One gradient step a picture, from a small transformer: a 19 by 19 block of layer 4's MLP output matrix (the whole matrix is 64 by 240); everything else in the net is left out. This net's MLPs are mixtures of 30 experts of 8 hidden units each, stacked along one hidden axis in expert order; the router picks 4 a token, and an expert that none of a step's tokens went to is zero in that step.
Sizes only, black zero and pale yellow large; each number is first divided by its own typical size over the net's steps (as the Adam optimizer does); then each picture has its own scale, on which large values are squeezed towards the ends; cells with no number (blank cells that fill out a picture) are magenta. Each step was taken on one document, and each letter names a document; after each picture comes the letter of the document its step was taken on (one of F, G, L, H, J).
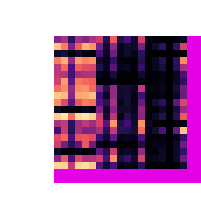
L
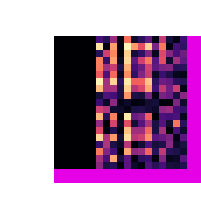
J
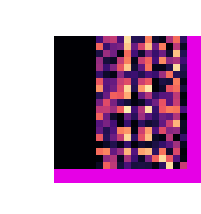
J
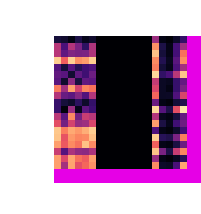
L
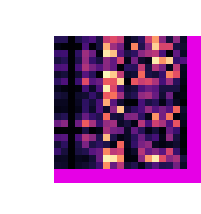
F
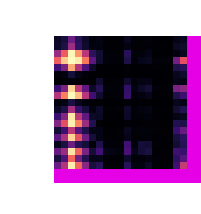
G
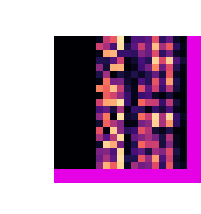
F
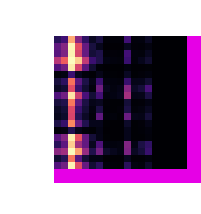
G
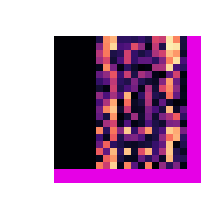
J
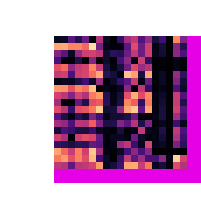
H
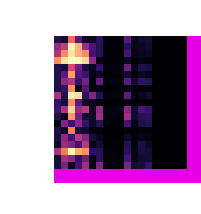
G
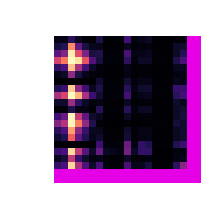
G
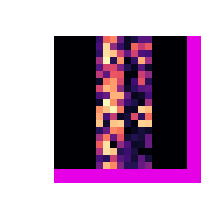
F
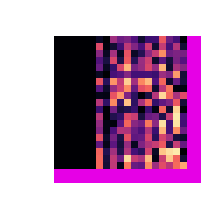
J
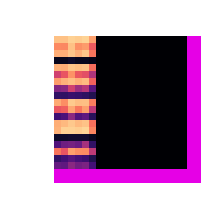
L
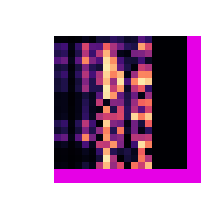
F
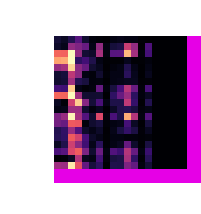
G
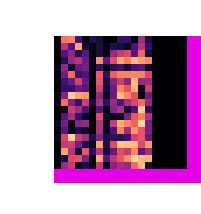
H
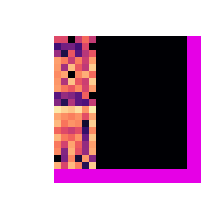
L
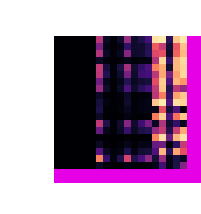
J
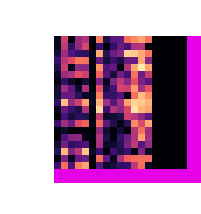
H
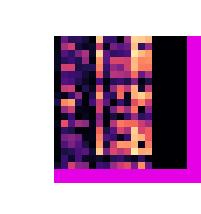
H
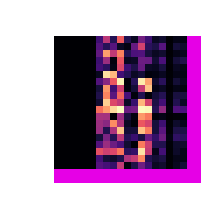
F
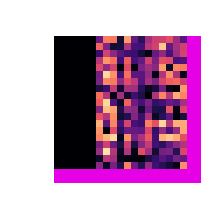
J
